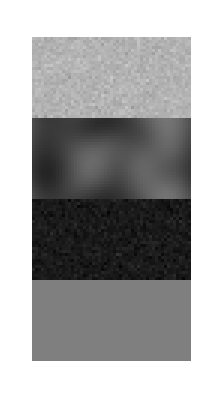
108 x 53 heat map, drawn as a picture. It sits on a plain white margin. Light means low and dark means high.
The table splits into 4 rows of 1 panel. Panel 1,1: low, fine-grained, faint in contrast. Panel 2,1: high, smooth. Panel 3,1: very high, fine-grained, faint in contrast. Panel 4,1: middling, flat.
